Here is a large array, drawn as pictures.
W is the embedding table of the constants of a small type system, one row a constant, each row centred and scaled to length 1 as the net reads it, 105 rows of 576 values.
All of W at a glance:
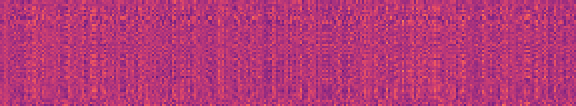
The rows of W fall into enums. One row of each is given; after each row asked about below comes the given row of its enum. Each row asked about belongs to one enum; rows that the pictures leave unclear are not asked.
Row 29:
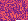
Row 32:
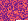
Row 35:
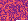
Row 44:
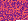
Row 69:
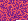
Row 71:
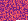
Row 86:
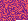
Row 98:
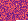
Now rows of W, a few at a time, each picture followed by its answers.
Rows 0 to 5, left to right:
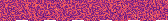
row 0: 86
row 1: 69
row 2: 69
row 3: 86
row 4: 98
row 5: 71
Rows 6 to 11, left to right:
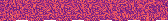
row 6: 71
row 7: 86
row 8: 86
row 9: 86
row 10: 29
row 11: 35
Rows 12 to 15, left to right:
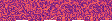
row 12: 86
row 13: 44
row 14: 35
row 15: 35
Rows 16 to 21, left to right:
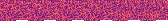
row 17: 69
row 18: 69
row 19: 69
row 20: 71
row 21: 71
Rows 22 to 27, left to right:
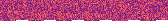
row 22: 32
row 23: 71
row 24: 29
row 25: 29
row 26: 98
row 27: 35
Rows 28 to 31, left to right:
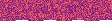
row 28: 86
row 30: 35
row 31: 86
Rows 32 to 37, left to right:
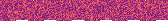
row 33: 69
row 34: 71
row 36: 86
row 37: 69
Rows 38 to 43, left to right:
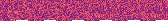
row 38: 32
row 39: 69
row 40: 69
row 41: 29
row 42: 86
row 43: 29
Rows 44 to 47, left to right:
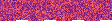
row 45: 32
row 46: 35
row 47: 98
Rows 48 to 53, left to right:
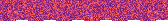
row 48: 32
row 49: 86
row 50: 69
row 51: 35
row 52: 86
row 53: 32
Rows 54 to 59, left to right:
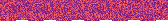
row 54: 35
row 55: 29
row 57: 29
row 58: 69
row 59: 44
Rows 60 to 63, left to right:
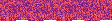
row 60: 35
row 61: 29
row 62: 35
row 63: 71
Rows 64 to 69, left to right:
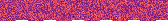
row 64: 86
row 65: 29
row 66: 98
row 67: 71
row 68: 35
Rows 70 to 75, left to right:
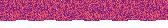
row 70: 71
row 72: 69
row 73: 29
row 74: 69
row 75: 71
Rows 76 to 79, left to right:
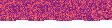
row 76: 35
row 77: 35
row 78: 71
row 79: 32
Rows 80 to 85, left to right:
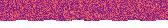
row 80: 71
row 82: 32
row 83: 29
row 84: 86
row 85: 98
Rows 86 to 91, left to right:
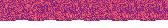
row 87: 35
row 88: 29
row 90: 29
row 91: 29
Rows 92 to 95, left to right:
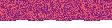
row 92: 69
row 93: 29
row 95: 69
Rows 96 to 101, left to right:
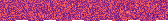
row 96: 86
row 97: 29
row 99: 86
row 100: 32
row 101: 98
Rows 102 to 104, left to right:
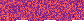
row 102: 35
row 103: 69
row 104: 98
